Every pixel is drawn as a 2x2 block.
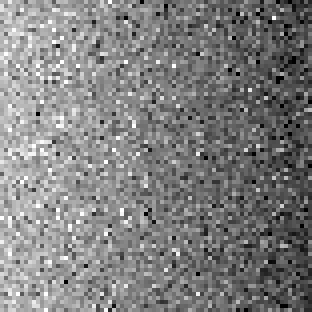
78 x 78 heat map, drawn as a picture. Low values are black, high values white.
No row or column stands out. Overall the values sit about 50% of the way up the scale. The values follow a bell shape. The grain is fine, like static. Values rise toward the left. No regular stripes run through it.
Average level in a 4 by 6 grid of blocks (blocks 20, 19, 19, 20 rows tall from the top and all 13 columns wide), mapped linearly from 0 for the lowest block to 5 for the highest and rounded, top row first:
543210 | 543210 | 543210 | 543210
